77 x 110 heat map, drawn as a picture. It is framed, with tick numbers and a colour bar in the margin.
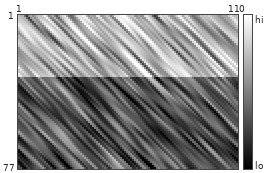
Streaks slant down to the right. A horizontal seam about 40% of the way down splits the table, and the top part is higher. Overall the values sit about 50% of the way up the scale.
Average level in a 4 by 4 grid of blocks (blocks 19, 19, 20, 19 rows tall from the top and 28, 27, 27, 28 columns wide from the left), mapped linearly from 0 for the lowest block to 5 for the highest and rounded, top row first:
5554
3344
1001
1100
